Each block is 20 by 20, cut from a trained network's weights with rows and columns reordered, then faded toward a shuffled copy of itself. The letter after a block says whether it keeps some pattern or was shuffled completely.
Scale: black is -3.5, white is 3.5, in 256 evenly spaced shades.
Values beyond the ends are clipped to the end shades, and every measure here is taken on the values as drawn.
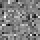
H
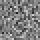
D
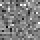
D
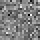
H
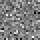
D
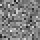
D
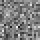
H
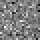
D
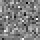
D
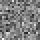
H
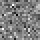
D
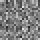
H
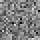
D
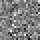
H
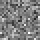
D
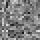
H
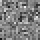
H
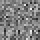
H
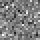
D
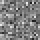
H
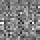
H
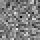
D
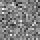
D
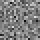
H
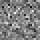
D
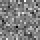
D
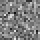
D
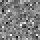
D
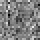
H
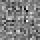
H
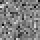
D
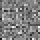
H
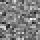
H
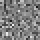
H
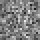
D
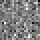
H
